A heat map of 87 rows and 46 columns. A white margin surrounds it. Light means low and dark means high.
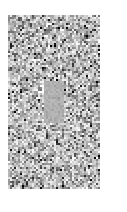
Calmest part: centre. Slope: none. Mirror symmetry: none. Stripes: none. Odd patch: calmer, in the centre. Grain: fine. Average level on the scale: 30%. Seam: none.
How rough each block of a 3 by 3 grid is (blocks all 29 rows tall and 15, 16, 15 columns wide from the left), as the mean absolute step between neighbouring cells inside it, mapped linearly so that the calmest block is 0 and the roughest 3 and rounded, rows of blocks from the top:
3 3 3
2 0 3
3 2 3
